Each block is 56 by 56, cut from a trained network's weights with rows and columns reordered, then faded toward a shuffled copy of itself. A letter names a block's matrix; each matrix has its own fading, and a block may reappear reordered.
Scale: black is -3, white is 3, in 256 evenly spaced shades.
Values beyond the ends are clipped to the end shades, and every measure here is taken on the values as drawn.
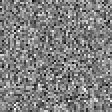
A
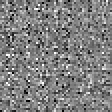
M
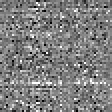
M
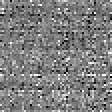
M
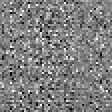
M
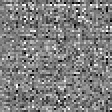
M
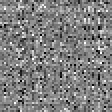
M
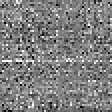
M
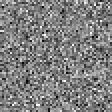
A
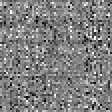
M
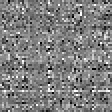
M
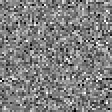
A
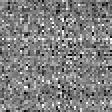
M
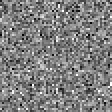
A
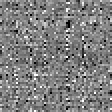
M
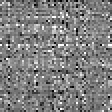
M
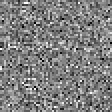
A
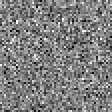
A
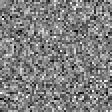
A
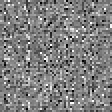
M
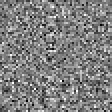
A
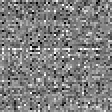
M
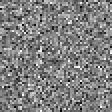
A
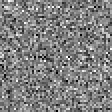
A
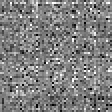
M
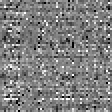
M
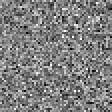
A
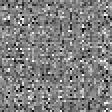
M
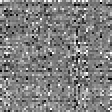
M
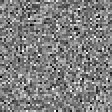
A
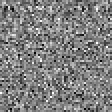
A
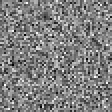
A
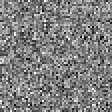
A
